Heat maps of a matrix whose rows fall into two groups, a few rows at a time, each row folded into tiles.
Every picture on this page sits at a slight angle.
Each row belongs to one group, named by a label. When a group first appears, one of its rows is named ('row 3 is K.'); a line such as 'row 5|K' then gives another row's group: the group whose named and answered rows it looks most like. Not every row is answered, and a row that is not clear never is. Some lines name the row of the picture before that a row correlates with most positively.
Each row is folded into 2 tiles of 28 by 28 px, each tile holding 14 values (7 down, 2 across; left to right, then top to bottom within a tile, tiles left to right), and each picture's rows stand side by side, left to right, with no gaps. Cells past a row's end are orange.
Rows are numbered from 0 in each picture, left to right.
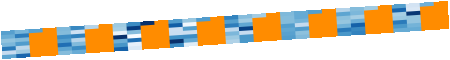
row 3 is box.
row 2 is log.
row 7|box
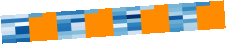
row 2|box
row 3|log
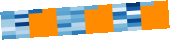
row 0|log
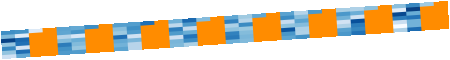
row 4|box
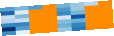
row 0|box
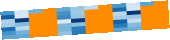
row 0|box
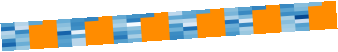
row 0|box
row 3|log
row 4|log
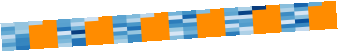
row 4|log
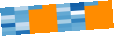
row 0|box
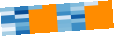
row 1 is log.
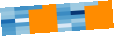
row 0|log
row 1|box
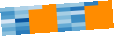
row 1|log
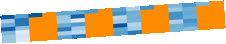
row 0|log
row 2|box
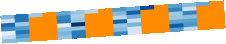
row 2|log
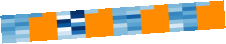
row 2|box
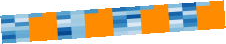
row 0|box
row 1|box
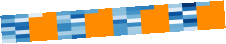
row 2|log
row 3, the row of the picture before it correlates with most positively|3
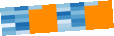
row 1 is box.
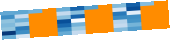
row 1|log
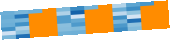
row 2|log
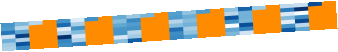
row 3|box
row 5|log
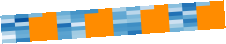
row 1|log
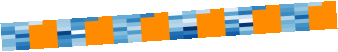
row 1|log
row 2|log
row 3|log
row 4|log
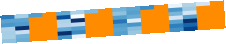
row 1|box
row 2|log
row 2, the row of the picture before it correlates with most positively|1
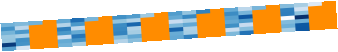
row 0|box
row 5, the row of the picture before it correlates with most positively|3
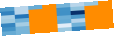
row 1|box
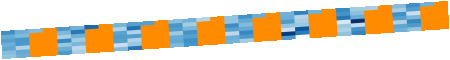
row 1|log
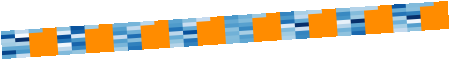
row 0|box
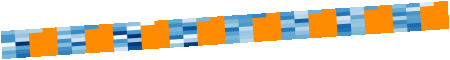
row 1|log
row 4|log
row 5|box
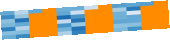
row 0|box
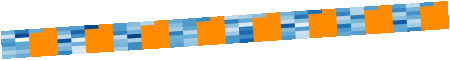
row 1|log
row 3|log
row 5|log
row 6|box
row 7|box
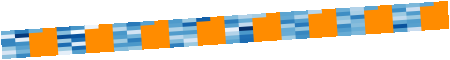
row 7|box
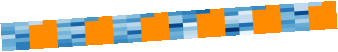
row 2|log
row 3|log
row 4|box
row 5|box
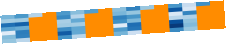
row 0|box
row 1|box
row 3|box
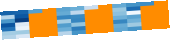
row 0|log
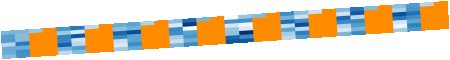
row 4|log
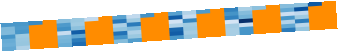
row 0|log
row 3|box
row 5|log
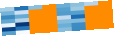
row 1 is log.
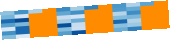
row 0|box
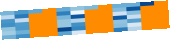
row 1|box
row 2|log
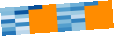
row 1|log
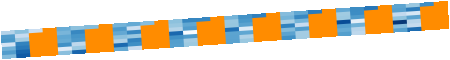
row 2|box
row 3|log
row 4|log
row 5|log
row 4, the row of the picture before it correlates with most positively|0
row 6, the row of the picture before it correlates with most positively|0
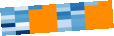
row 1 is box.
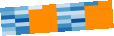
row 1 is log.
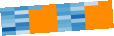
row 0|box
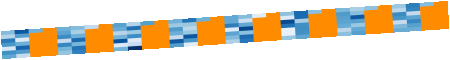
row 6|box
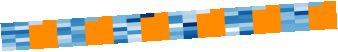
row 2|log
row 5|box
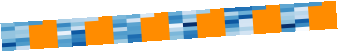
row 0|box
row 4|log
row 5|box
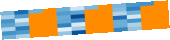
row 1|box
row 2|log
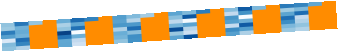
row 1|log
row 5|log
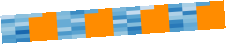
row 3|box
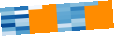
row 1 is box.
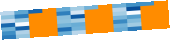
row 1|box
